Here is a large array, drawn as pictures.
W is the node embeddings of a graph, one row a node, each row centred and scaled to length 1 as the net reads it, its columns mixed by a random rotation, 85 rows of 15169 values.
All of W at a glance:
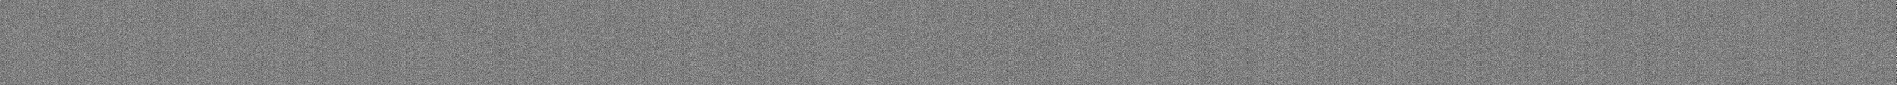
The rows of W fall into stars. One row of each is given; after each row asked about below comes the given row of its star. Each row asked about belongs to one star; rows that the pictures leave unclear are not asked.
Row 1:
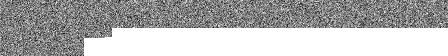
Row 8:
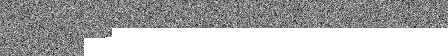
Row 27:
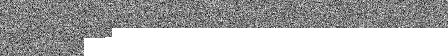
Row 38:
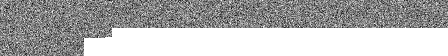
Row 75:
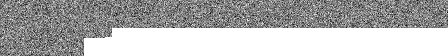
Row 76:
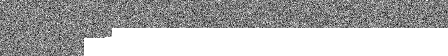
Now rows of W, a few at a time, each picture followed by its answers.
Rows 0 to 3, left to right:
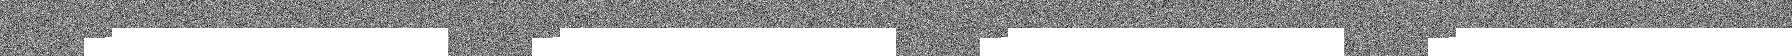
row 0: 76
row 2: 38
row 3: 1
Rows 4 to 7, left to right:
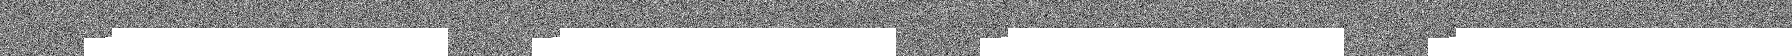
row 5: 76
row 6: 1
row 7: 8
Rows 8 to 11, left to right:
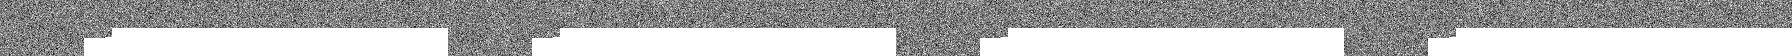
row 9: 27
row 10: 75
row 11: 1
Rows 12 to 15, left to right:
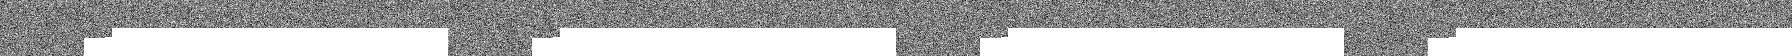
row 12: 75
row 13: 1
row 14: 8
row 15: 75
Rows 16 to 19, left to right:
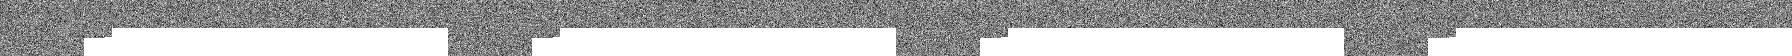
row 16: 75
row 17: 75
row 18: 1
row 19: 8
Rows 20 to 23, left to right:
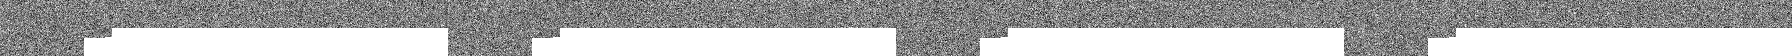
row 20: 1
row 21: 1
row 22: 75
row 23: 8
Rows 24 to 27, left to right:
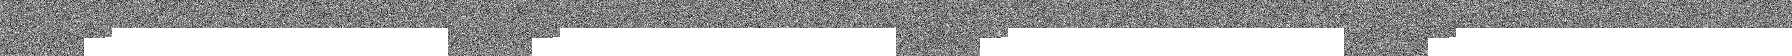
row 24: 1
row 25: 75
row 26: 75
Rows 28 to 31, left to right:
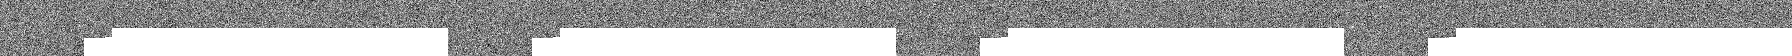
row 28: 38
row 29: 38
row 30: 8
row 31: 8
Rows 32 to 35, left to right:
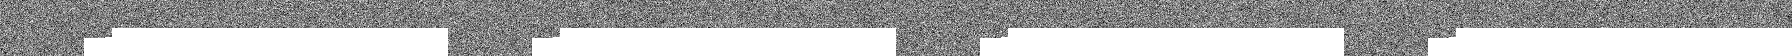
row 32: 8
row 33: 76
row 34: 76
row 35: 75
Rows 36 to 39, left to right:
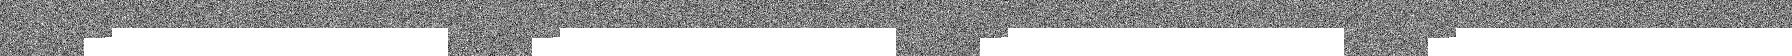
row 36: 8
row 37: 8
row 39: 8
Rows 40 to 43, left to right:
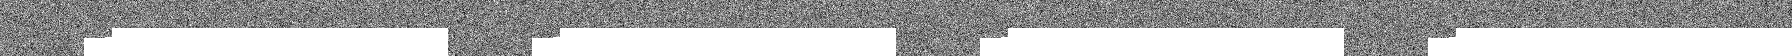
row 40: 76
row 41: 38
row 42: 27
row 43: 76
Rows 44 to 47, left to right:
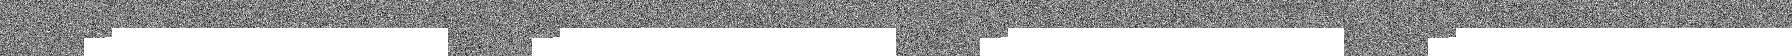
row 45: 27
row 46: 75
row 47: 75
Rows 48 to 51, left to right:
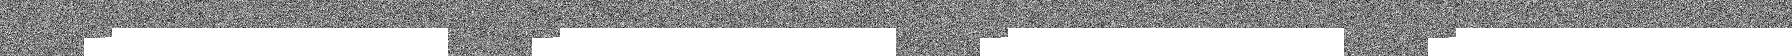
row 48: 8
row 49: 76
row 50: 1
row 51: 8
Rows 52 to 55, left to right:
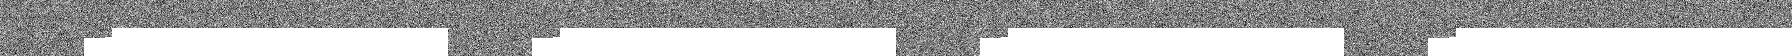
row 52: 1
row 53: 76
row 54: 76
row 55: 27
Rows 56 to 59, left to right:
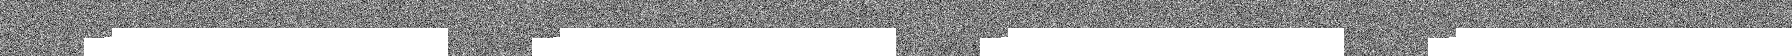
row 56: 76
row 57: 38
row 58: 38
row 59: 27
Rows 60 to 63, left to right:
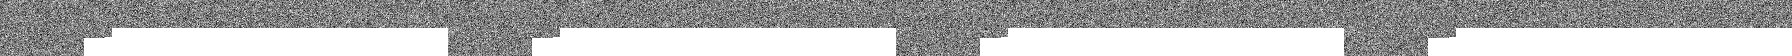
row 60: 75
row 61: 1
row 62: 1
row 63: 8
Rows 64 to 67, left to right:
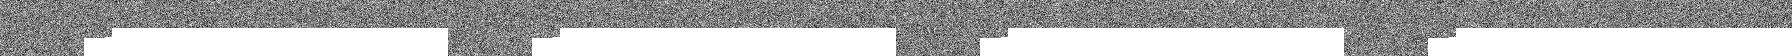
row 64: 76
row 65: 76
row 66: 75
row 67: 1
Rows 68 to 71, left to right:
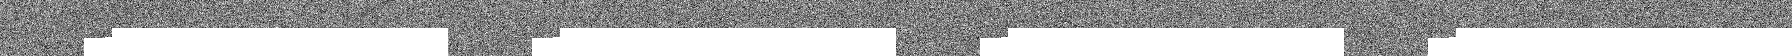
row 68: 38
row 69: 1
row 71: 27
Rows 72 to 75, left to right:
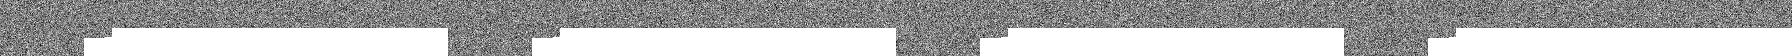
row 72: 76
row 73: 76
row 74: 8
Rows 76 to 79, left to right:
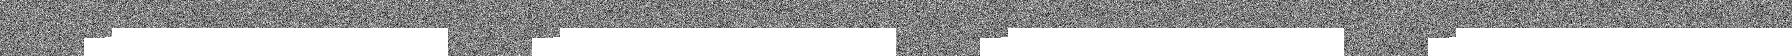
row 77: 8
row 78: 1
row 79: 38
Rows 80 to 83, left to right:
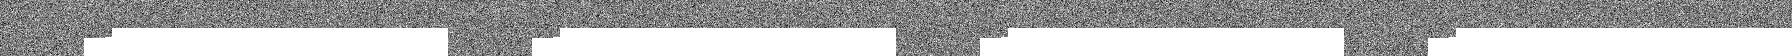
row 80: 8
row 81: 1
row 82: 27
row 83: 76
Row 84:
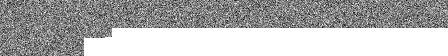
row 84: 38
